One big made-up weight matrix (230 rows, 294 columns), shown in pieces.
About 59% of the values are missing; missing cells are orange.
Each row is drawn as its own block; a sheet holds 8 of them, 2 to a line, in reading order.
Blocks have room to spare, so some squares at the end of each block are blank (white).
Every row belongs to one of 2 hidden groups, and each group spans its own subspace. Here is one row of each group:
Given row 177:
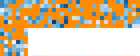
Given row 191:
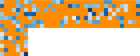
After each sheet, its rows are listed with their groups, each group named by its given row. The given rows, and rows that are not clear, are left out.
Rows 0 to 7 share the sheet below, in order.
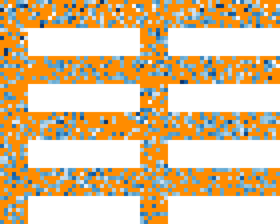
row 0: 191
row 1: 177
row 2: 191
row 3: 191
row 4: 177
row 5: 191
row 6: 177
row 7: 191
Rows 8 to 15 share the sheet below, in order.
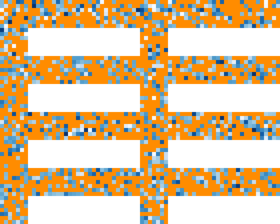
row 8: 191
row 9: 177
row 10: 191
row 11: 177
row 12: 177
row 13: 177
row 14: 177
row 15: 177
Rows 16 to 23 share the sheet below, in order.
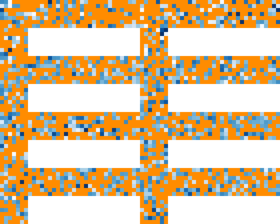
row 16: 191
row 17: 191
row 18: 191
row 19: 191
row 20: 177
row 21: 191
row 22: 191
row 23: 177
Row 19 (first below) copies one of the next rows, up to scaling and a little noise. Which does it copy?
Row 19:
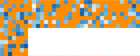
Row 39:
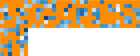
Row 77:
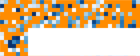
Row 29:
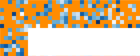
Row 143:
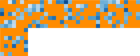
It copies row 39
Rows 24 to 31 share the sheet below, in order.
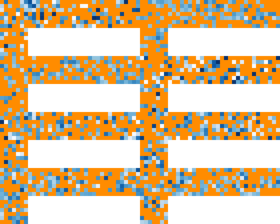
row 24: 177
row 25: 177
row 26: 191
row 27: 177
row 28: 191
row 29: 191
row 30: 177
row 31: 191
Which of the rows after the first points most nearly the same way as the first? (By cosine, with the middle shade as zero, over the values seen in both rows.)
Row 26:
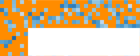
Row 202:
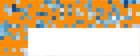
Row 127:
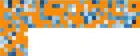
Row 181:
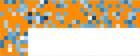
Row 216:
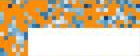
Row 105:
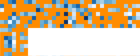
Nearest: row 181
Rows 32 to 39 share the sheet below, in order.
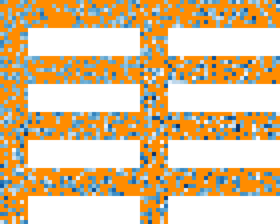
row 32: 177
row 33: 177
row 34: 177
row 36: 191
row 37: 177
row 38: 191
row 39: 191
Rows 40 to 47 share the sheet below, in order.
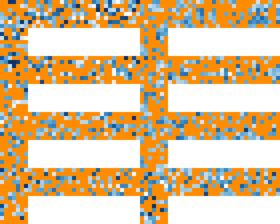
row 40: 177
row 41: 177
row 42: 177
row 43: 177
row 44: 191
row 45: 177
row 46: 191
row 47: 191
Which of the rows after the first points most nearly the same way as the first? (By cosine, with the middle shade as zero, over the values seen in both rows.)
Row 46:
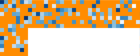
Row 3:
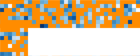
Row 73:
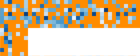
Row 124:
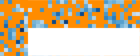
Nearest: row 3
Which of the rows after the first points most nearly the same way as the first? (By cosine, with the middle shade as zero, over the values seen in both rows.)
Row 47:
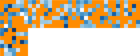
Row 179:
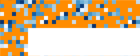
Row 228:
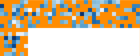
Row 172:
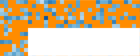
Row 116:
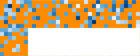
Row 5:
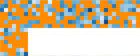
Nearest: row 228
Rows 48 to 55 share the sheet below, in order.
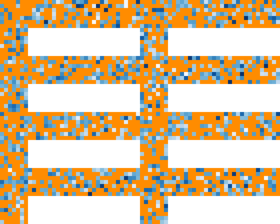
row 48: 177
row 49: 177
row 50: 177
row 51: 191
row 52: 177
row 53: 177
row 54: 191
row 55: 177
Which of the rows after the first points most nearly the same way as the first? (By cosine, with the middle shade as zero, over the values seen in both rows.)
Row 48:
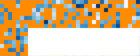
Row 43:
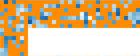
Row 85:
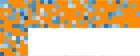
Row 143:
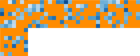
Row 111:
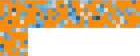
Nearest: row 43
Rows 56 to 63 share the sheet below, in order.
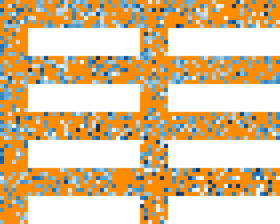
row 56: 177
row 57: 177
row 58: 177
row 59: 177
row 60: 177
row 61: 191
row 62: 177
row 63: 177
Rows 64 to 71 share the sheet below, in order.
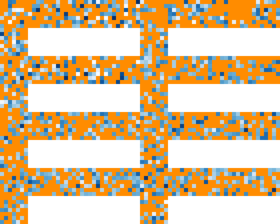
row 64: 177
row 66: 177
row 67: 177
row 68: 191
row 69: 191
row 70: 177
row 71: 191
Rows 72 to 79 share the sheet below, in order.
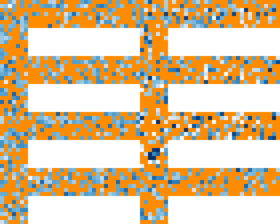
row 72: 177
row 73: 191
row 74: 191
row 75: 177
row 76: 191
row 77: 191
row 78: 191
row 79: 177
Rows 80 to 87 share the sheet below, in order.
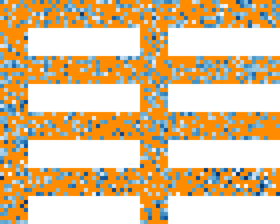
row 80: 177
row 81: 177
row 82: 191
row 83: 177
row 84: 191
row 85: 191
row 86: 191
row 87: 177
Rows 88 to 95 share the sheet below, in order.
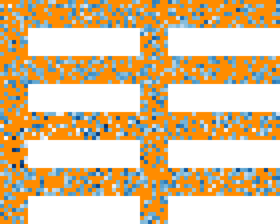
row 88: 177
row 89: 177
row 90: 191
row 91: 177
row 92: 191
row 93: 177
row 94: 177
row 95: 177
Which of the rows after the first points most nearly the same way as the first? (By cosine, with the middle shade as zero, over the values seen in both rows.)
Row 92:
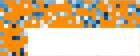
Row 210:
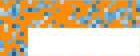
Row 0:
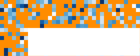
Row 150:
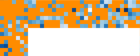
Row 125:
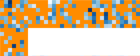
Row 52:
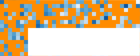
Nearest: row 210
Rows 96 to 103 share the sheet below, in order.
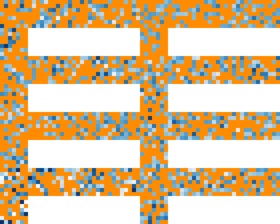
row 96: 191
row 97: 177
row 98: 177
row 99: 177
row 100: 191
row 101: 177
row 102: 191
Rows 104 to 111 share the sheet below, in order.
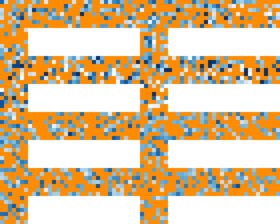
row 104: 177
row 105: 177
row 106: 177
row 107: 191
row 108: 177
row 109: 191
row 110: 177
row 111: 177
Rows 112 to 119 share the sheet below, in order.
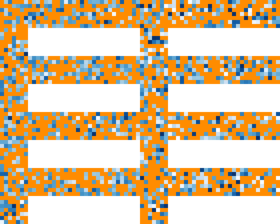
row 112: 191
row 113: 191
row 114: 191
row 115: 191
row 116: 177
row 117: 177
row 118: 191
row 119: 177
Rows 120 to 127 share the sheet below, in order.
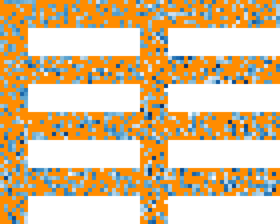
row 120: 177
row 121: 191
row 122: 191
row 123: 191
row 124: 177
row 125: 191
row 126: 191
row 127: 191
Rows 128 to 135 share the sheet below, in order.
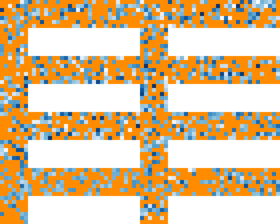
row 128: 191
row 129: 177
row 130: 191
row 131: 191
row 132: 177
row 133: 177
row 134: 191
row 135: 191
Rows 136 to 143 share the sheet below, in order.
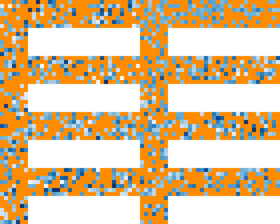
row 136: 191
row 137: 191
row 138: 191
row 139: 177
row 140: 191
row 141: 177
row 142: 177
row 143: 191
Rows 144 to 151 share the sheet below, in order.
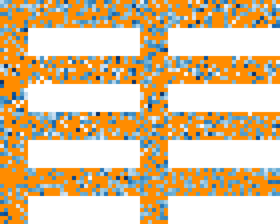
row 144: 191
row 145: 177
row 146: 191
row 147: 177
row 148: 177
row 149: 177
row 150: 191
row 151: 177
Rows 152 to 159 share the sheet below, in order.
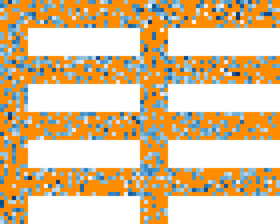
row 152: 191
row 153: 177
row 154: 177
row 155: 177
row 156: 191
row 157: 191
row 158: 191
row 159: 177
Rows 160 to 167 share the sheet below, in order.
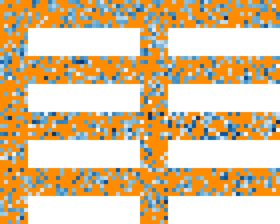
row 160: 191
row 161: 191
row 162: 177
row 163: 191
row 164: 177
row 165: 191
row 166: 191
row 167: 191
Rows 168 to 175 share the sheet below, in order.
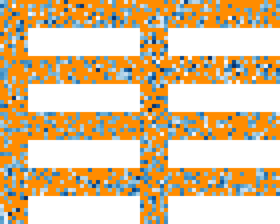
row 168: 177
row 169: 177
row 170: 177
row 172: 177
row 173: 177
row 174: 191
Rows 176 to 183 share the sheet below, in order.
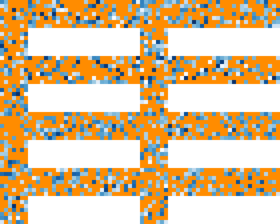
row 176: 177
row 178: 177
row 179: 191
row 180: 177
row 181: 177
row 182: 191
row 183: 191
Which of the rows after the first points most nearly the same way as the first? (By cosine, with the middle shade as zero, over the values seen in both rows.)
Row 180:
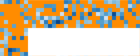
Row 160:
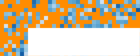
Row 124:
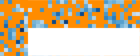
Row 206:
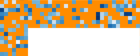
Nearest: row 124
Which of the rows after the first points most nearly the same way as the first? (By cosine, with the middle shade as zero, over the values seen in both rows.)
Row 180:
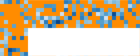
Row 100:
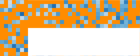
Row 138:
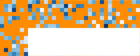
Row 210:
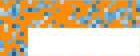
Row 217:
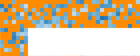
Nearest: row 210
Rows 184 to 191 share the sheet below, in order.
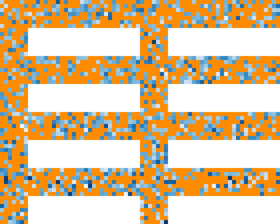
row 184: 191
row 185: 177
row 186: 177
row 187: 191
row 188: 191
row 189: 191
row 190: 191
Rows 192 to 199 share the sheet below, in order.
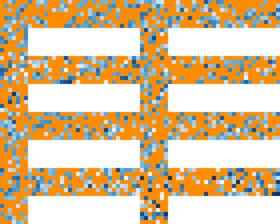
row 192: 177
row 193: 191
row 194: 191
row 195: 191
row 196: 177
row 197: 177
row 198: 177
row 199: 177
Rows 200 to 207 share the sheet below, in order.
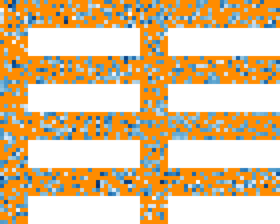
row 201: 191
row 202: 177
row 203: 177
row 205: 191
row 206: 177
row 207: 191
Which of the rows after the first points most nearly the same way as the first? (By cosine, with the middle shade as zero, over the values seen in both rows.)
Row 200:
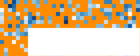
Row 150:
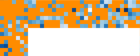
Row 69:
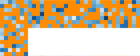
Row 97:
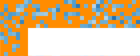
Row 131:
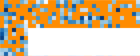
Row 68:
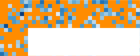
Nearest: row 131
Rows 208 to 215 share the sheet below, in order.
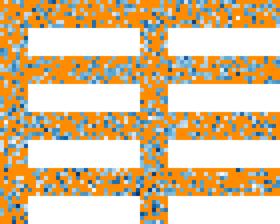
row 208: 177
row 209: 177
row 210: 191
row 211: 177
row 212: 191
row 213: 177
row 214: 177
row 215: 177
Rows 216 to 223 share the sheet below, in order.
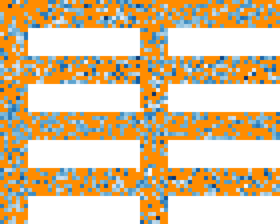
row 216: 177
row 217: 191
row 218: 177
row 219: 191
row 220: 191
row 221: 177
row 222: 177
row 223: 191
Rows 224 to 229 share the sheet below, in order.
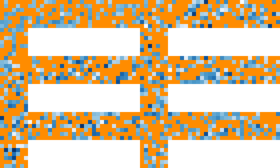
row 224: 177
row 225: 191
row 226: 177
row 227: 177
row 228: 191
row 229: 177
